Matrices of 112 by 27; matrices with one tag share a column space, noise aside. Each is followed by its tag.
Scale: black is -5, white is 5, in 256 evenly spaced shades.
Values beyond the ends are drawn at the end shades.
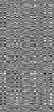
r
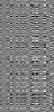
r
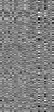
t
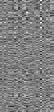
t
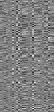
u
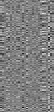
u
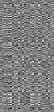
r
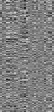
t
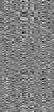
t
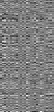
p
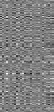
r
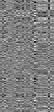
t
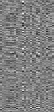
u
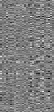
r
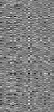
r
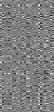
r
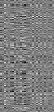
r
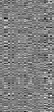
p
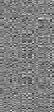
p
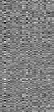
t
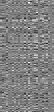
p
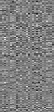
u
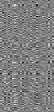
r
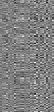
p
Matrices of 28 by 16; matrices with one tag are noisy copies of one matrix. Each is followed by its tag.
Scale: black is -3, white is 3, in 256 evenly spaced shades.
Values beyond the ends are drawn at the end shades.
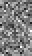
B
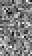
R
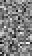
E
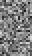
E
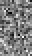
R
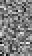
E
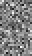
B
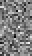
E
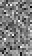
B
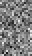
B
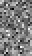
B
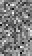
B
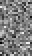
E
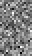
B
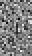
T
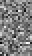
E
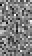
T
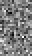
R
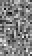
R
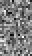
R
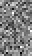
B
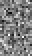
R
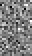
T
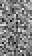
T
